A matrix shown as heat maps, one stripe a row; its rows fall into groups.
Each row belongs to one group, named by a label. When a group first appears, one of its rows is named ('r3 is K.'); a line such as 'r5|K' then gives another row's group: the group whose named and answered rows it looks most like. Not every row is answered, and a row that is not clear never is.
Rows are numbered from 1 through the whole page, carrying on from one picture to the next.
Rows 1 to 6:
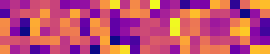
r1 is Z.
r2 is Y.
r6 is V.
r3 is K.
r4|K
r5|K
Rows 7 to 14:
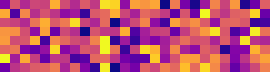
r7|Z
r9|K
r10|V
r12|Z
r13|V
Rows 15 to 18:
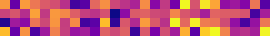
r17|Y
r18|V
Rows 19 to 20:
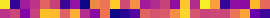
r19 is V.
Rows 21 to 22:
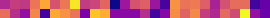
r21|K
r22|K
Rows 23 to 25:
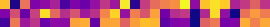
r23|V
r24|Z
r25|Z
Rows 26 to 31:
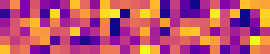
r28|Y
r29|K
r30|V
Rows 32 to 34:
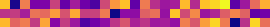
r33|K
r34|V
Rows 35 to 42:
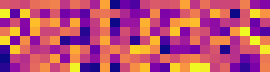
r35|K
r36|V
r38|K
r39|V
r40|Z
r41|Y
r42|Y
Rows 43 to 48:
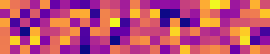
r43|V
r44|Z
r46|K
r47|K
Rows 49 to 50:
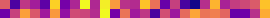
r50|Y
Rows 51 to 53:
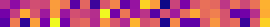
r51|Z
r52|Y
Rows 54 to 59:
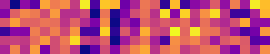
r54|Z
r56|K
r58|K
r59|Y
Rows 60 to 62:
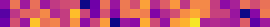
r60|Y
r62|K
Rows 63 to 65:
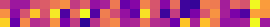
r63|Z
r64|Z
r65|V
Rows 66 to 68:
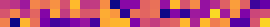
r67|Z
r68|V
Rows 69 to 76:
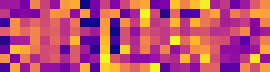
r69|Y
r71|Y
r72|K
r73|Y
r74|Y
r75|V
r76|Z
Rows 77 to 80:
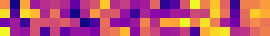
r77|V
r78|V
